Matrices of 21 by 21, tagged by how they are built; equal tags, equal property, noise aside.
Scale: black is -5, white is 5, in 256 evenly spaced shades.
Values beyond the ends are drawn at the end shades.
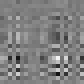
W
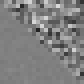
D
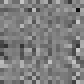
W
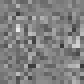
W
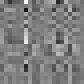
W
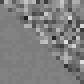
D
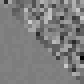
D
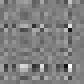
W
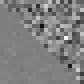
D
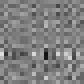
W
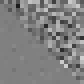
D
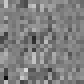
W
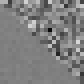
D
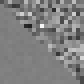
D
